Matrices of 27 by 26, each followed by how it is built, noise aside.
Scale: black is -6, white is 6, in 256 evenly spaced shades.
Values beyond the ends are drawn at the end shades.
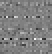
uneven rows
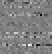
uneven rows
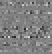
uneven rows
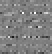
uneven rows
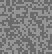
noise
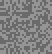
noise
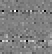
uneven rows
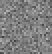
noise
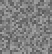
noise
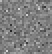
noise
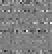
uneven rows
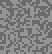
noise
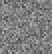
noise
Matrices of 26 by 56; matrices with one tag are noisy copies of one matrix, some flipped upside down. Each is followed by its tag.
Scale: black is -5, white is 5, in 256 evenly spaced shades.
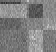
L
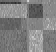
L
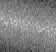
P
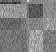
L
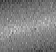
P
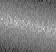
P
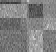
L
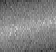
P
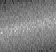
P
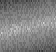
P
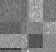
L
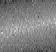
P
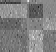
L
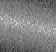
P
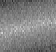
P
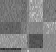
L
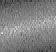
P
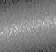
P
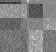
L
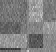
L
